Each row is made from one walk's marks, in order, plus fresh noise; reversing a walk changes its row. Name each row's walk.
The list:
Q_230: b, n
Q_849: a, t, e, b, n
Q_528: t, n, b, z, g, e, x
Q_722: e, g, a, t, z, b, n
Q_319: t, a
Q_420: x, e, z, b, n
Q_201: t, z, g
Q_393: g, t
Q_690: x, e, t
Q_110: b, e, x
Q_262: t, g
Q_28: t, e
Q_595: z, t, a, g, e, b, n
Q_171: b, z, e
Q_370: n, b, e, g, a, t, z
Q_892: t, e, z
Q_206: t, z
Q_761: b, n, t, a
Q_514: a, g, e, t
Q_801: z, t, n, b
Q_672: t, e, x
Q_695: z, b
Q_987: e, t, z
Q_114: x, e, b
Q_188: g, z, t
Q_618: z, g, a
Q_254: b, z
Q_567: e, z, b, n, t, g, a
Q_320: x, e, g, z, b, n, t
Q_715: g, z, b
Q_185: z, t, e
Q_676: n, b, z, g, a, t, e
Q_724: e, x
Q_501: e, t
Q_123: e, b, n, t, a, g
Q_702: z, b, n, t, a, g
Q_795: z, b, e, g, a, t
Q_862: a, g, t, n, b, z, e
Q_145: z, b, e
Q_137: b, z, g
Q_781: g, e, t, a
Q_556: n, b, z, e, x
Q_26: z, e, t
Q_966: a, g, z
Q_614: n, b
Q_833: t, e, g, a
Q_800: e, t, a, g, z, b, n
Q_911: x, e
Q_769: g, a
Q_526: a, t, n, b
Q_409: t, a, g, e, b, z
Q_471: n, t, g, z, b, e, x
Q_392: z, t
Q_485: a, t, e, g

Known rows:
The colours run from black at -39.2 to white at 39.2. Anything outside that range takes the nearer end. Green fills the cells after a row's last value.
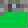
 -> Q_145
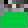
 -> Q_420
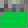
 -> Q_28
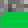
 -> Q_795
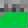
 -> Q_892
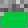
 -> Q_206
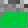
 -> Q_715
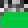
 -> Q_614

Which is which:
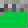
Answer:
Q_833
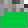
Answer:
Q_618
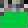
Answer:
Q_370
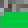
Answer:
Q_695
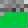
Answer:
Q_185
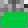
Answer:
Q_188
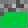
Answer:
Q_567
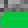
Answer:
Q_672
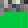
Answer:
Q_528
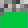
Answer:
Q_781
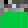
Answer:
Q_320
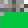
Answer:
Q_595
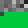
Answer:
Q_123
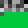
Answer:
Q_556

